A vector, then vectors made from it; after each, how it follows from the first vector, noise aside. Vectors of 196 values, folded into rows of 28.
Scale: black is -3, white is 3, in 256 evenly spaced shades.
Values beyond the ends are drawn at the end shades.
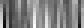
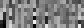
sign-scrambled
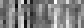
wrapped around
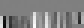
partly zeroed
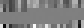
partly zeroed
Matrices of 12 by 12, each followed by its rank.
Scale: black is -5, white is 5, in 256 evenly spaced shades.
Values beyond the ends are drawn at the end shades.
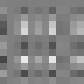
one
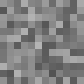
full rank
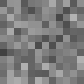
full rank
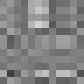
two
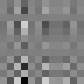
one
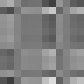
one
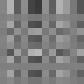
one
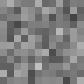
full rank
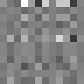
two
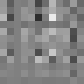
two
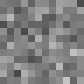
full rank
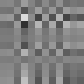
one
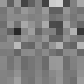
two
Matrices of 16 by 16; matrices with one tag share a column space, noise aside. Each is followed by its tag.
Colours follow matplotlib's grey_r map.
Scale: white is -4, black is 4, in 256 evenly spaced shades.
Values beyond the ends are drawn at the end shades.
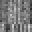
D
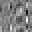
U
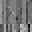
D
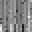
D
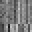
D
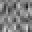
U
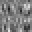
U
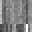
D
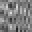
U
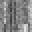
D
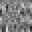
U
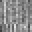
D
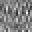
U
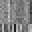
D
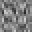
U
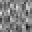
U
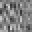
U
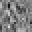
U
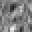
U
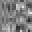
U
